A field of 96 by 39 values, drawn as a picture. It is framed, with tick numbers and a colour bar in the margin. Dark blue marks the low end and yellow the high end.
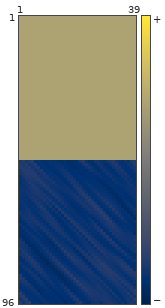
It is made of 2 by 1 panels. Panel 1,1: high, flat. Panel 2,1: very low, slanting down to the right, faint in contrast.
